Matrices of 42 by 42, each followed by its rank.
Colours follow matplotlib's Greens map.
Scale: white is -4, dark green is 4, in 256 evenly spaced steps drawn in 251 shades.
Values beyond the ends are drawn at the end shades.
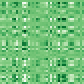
two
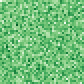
full rank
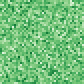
full rank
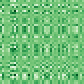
two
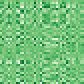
three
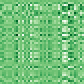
two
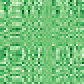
three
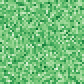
full rank
